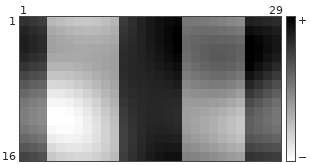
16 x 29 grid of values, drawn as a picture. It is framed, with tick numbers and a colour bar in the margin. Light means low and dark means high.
Upright stripes repeat 2 times across the table. The ninth with the lowest average is the bottom left. No lone cell stands out from its neighbours.
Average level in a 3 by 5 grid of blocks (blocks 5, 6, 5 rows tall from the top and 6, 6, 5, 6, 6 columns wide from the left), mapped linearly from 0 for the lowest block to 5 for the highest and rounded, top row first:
3 1 5 3 4
1 1 5 2 3
1 0 5 2 2
